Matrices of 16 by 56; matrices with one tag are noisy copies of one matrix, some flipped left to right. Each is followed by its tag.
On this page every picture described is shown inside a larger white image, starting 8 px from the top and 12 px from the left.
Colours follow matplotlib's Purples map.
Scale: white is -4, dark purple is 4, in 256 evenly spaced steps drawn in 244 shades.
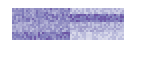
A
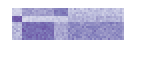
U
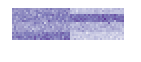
A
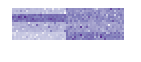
A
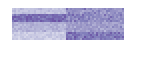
A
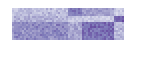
U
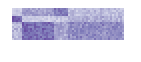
U
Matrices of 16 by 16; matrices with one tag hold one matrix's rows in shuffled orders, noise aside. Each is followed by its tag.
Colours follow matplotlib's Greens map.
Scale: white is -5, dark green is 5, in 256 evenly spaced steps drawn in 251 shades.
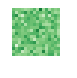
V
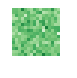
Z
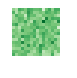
Z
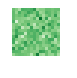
V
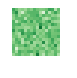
V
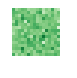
Z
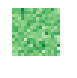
Z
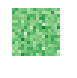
Z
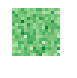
Z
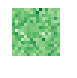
V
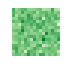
Z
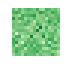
V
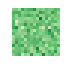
V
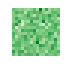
V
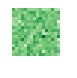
Z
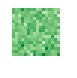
Z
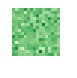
V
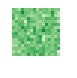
Z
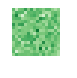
V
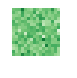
Z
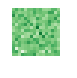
V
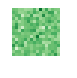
V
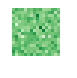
V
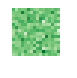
Z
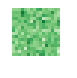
Z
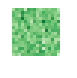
Z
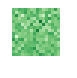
V
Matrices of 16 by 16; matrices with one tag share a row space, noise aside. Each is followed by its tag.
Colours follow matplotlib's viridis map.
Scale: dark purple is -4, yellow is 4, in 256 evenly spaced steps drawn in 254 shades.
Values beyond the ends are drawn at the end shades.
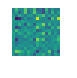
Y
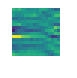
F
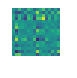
Y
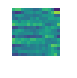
F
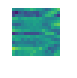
F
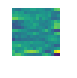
F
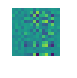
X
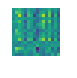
Y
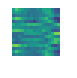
F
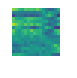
F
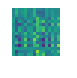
Y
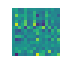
Y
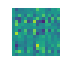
Y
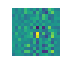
X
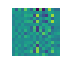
X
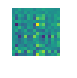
Y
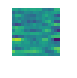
F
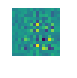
X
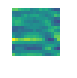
F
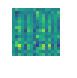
Y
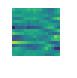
F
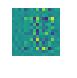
X
